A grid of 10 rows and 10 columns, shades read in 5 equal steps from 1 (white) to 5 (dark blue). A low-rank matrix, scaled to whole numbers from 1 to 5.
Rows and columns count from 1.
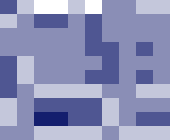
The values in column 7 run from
2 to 4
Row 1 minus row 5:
0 0 -2 -2 -1 -2 -1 0 -1 -1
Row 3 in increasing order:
3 3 3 3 3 3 3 3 3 4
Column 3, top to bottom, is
1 4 3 3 3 3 2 4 5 2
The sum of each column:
31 27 30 30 29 32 31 29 30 28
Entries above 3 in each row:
1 3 1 3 2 4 1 4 6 0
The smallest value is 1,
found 3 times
